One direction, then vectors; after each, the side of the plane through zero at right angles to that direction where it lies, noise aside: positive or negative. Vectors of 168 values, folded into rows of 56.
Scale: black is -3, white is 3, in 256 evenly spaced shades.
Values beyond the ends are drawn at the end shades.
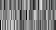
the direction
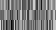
negative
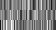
positive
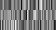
positive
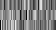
positive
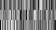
positive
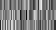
positive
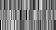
positive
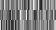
negative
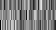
positive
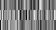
positive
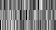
positive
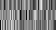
positive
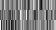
negative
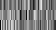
positive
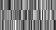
positive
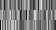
positive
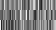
negative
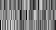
positive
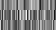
negative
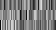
positive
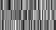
positive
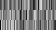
positive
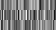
negative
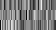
positive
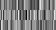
positive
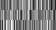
positive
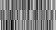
negative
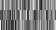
negative
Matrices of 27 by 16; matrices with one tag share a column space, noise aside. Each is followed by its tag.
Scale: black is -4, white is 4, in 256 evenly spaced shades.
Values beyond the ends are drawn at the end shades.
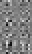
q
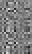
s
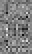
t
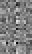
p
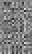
s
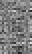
s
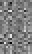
s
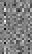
p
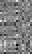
q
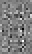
t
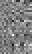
q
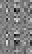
p
